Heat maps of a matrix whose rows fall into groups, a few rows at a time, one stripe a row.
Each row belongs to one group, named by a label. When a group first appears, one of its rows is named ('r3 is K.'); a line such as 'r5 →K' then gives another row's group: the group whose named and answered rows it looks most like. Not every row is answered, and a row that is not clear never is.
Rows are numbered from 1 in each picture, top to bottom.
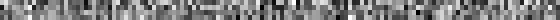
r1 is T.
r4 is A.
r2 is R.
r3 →A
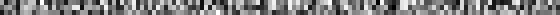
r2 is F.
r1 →F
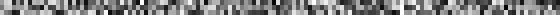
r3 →F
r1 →T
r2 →R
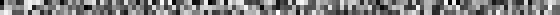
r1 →F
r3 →T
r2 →R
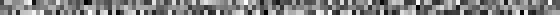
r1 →R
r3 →F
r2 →A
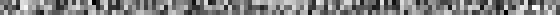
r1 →F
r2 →F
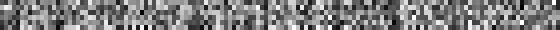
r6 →F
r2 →T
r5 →A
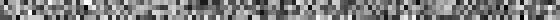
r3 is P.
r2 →A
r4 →F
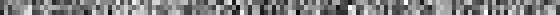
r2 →A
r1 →P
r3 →A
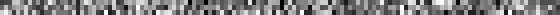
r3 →T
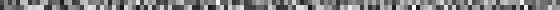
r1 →A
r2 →F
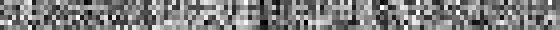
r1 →R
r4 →F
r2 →F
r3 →R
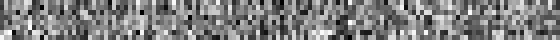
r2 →R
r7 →T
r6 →P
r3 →R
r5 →A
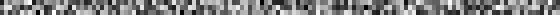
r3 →F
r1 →R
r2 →T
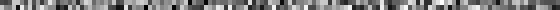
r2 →F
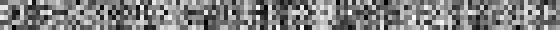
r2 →T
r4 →T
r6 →T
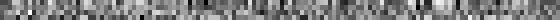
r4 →R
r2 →A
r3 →P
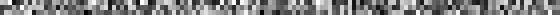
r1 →T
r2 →F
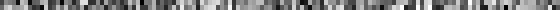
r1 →R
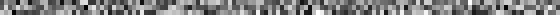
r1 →R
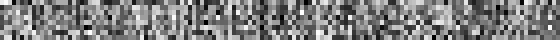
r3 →P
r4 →A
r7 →F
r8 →T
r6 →R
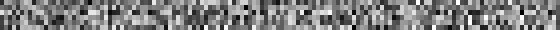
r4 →A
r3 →T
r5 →A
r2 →F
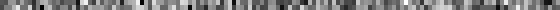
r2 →P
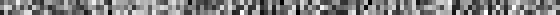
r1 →A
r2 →T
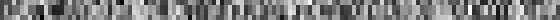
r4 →P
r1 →F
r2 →A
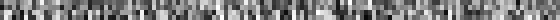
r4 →T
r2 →R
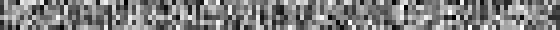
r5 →R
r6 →A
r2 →R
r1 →F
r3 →R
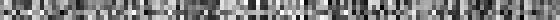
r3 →F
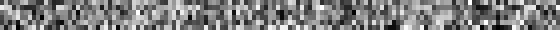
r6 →F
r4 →P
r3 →P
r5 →A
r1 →A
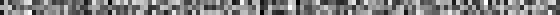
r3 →R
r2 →T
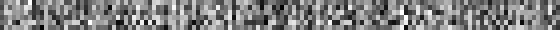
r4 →P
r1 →P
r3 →R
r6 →R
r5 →F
